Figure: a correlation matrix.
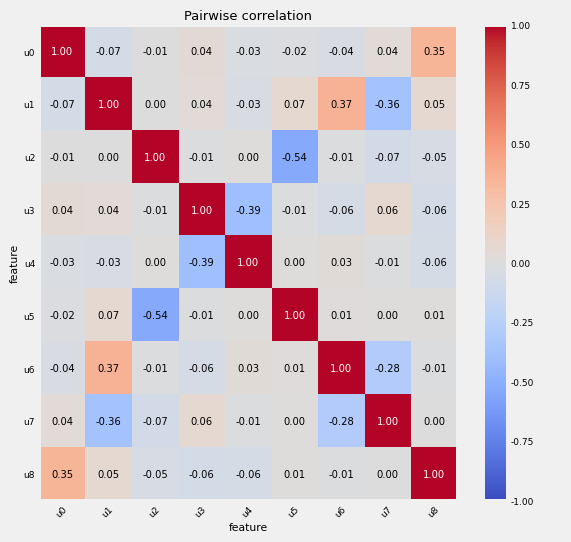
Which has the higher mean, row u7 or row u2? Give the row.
u7
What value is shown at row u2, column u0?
-0.01
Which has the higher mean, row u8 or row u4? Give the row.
u8
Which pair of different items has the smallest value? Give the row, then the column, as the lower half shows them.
u5, u2
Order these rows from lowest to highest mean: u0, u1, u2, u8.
u2, u1, u8, u0
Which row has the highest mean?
u0
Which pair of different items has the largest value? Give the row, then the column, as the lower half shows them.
u6, u1
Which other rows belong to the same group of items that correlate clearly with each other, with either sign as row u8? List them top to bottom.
u0
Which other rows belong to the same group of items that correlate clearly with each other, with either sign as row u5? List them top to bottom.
u2
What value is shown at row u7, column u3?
0.06
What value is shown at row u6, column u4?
0.03
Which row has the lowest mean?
u2
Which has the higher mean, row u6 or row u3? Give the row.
u6
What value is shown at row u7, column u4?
-0.01
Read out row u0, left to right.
1.00 -0.07 -0.01 0.04 -0.03 -0.02 -0.04 0.04 0.35
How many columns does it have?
9
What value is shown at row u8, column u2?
-0.05
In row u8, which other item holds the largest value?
u0
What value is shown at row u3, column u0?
0.04
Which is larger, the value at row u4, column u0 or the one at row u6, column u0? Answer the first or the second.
the first
